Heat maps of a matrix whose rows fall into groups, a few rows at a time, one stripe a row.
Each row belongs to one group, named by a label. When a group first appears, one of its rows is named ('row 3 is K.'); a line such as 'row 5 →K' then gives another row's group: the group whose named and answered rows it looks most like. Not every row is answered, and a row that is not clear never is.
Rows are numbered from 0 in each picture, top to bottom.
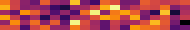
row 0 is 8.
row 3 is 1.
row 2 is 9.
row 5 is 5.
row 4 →5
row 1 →1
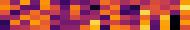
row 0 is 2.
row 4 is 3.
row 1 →8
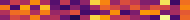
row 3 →3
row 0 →3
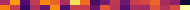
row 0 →5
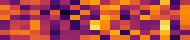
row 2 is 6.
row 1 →1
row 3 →8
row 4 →3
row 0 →9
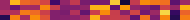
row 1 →3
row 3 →3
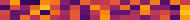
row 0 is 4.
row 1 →3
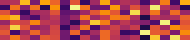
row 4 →3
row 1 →5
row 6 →8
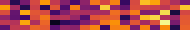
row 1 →8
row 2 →9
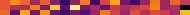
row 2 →2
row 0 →6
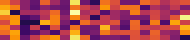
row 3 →8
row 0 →8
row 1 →1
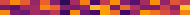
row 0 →6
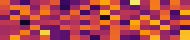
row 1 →6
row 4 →4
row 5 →9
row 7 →6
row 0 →4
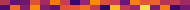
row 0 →4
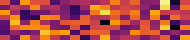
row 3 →4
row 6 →4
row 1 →3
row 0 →9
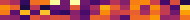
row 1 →1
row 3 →4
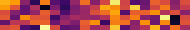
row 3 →9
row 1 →1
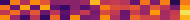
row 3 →8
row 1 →2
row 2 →6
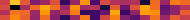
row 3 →6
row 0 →6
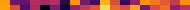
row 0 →8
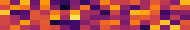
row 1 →6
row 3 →5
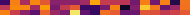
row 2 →8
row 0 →3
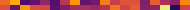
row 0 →1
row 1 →9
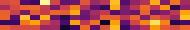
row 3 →2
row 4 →5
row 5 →6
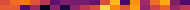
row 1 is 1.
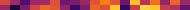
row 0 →4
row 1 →4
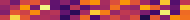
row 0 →9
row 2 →3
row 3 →6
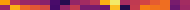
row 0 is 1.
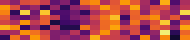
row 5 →1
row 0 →9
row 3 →4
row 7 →3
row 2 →2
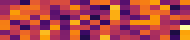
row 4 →5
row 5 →8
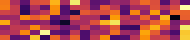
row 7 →8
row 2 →4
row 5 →6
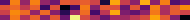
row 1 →6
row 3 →5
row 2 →6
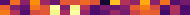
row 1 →5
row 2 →5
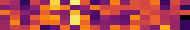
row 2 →8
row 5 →9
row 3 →5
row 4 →5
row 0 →5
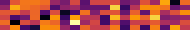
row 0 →3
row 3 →5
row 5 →4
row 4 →5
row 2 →6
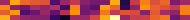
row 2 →1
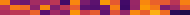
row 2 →5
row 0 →8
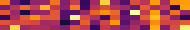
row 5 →6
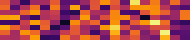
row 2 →6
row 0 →4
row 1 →5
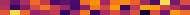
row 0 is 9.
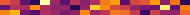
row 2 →1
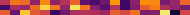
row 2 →9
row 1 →5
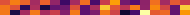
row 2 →8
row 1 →1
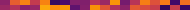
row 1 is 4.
